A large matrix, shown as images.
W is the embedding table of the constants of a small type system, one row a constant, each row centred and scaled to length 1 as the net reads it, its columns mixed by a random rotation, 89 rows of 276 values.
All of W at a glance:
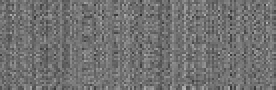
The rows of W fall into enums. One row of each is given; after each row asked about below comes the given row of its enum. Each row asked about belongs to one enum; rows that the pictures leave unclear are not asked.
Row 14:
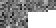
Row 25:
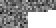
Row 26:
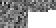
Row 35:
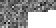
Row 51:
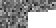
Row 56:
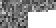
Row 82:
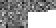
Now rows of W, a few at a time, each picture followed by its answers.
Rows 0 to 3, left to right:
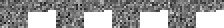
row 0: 35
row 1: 14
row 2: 35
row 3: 56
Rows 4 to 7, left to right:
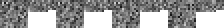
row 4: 26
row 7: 14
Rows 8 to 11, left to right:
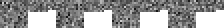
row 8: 26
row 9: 14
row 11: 25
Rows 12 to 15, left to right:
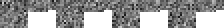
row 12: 26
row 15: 14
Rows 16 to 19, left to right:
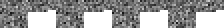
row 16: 25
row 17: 25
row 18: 25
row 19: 35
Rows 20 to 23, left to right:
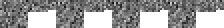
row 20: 51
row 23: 26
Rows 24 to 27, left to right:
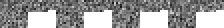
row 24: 35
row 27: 56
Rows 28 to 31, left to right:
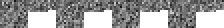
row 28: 26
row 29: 35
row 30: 26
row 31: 56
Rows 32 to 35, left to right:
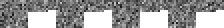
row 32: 14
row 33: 51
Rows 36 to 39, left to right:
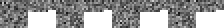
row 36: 26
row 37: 25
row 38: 35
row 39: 25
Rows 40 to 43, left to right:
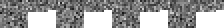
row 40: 25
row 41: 26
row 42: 25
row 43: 56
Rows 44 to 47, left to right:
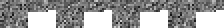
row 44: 14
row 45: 35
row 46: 35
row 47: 14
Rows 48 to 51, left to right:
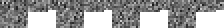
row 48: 26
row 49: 26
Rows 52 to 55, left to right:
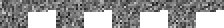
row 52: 56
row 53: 14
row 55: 35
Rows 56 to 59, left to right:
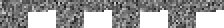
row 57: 26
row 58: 26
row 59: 35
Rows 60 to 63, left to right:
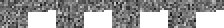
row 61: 56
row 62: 26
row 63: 14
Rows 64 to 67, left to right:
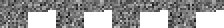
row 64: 35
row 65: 14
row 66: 35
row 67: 14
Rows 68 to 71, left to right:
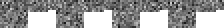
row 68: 26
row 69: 25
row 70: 82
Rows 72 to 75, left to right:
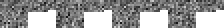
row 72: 35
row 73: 14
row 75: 25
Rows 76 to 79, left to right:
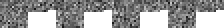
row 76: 35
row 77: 82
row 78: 56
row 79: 26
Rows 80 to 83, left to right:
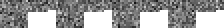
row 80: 25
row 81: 56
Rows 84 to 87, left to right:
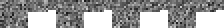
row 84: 14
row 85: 25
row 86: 35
